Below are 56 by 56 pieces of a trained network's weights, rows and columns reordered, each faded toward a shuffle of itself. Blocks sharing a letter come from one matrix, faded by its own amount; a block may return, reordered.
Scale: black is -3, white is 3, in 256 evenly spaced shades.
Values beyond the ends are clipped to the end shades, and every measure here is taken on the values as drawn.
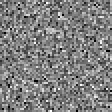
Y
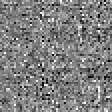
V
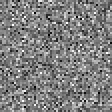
Y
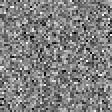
Y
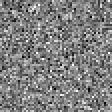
Y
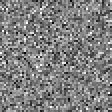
Y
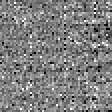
V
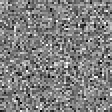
Y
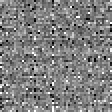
V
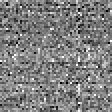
V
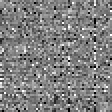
V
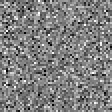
Y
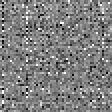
V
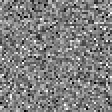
Y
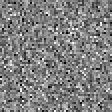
Y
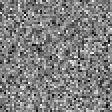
Y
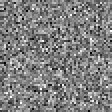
Y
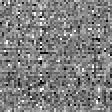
V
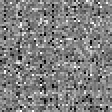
V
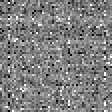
V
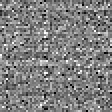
V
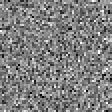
Y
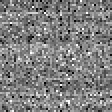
V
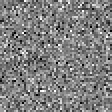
Y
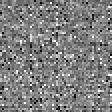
V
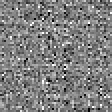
V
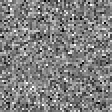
Y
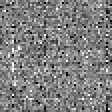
V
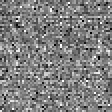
V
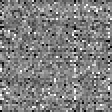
V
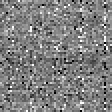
V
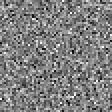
Y
